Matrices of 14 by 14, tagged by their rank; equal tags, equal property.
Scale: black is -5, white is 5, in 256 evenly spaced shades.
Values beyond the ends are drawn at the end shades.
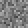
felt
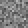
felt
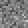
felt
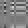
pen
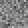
felt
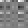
pen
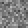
felt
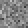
felt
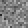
felt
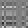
pen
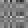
pen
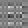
pen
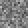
felt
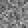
felt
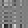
pen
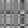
pen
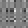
pen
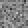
felt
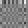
pen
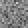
felt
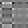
pen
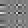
pen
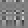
pen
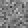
felt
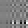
pen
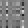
pen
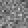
felt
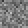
felt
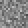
felt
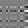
pen
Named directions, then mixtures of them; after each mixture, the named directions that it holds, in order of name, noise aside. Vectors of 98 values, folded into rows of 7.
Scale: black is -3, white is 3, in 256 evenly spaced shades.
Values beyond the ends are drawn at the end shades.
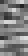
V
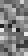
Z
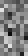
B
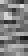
V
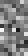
Z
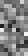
Z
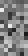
B, Z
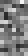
V, Z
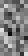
B, Z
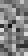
Z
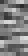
V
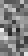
B, Z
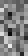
B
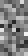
Z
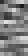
V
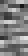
V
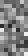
Z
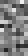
V, Z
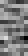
B, V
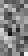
B, Z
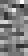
V, Z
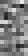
V, Z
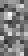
B, V
